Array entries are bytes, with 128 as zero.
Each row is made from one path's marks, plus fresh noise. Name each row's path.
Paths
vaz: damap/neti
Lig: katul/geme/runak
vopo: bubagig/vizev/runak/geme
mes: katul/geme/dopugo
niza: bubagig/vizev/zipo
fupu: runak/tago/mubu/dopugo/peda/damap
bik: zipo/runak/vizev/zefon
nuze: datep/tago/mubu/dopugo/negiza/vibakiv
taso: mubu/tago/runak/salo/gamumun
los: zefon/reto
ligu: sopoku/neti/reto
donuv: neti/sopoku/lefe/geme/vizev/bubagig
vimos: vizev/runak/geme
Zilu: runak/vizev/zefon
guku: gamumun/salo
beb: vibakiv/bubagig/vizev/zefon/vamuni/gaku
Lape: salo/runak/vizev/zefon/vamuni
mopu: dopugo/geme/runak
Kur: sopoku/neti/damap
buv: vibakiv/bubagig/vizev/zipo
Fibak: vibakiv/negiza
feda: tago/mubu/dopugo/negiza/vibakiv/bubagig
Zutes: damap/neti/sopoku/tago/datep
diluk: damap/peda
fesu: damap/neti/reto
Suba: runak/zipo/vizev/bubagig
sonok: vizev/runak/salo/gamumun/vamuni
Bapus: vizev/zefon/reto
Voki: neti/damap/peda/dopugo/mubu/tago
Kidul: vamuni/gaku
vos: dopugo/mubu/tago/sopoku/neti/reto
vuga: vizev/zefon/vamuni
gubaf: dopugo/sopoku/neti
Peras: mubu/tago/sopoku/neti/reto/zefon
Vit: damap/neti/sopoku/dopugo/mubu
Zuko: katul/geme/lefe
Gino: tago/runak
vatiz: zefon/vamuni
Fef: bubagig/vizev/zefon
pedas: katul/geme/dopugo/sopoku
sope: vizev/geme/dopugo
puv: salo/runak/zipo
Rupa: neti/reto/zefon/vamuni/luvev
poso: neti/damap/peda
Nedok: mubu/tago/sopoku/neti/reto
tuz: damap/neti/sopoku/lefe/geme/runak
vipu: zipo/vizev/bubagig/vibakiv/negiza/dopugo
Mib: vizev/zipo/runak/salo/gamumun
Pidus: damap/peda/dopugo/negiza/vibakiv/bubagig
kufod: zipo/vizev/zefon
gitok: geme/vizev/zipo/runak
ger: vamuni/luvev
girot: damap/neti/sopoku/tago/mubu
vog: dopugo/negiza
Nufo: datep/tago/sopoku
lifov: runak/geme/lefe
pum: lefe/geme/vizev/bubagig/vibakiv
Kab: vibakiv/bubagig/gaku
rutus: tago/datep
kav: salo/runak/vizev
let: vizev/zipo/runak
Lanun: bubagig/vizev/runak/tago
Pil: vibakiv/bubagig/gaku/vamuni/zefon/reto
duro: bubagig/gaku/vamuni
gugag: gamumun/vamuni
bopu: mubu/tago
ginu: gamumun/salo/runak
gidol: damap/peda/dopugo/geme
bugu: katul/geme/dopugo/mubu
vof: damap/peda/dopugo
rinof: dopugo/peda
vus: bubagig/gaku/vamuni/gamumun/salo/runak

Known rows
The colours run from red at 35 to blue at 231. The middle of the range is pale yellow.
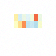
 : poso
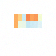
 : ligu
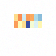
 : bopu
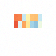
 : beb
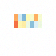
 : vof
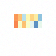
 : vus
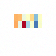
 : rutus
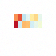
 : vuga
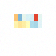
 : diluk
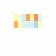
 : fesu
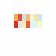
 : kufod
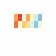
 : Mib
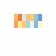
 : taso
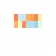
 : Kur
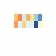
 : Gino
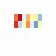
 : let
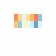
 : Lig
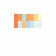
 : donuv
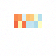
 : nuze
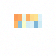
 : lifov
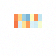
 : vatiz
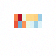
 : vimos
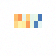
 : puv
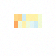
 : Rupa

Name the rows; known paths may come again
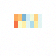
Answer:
rinof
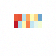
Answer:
niza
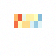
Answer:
Lape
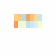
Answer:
Peras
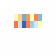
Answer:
los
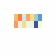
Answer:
Gino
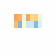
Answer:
lifov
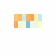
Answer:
Nedok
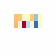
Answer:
rutus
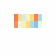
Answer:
Pil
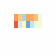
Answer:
bugu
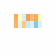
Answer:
tuz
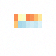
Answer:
Zuko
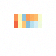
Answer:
Vit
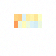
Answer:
Rupa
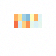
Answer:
vatiz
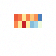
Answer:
Fibak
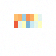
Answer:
vos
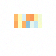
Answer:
girot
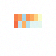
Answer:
donuv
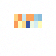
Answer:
bopu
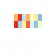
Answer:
bik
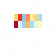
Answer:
Bapus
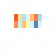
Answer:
duro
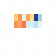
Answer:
guku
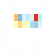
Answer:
diluk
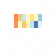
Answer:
vus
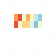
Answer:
Mib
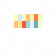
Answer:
vaz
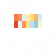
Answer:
beb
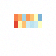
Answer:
feda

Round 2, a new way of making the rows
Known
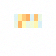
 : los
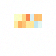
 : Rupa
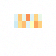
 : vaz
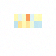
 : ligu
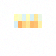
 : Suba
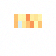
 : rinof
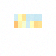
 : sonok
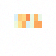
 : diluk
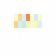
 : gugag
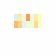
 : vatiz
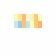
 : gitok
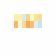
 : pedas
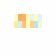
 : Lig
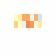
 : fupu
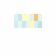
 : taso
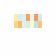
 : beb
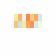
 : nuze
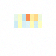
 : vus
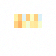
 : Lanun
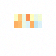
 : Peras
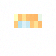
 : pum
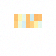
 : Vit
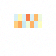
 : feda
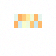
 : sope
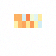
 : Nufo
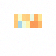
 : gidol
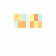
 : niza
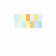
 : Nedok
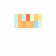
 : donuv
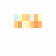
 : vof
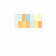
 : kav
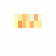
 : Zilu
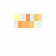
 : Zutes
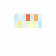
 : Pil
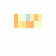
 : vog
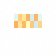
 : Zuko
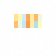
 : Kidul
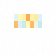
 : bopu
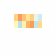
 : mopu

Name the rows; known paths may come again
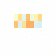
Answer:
pedas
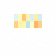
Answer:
Lape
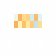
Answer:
Zuko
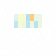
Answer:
ginu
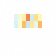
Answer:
poso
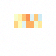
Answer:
fupu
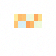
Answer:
bugu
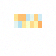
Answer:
vimos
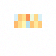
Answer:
vuga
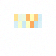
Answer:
vos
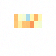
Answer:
vog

